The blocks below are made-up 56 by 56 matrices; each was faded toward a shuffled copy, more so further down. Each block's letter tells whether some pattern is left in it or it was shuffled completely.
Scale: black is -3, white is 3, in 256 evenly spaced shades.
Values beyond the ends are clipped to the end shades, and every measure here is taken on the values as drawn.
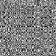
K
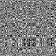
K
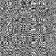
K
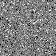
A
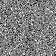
A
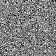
A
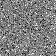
A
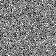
A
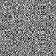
K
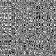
K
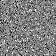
A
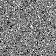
A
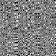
K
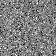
A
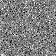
A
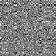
K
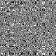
K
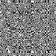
K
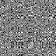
K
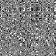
K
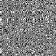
K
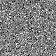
A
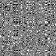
K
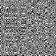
K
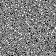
A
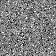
A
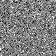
A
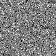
A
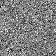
A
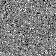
A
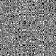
K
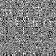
K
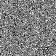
A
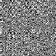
K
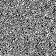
A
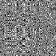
K
